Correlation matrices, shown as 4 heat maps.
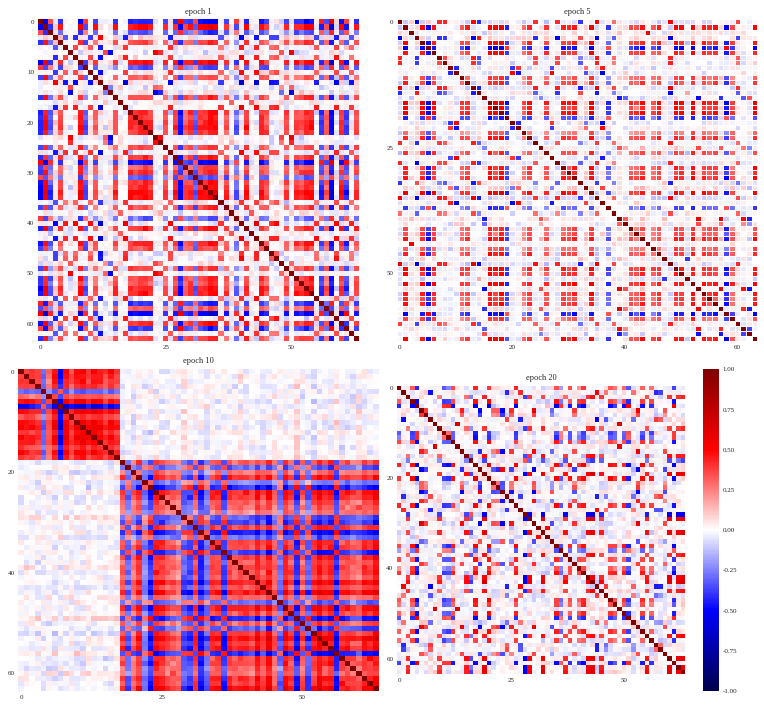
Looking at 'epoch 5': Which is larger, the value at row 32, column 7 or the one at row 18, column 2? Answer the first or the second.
the second
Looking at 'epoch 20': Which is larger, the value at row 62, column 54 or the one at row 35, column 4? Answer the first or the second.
the first
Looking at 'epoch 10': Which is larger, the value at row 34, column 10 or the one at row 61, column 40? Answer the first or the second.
the second
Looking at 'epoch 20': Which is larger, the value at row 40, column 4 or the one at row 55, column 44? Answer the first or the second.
the second
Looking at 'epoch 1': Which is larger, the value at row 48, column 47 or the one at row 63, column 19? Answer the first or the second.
the second
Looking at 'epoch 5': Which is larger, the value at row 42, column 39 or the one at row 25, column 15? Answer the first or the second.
the first
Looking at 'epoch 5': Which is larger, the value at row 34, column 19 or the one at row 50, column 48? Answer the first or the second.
the second
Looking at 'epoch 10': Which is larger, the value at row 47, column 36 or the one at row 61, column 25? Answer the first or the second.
the second
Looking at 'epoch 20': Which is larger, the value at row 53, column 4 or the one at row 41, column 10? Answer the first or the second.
the first
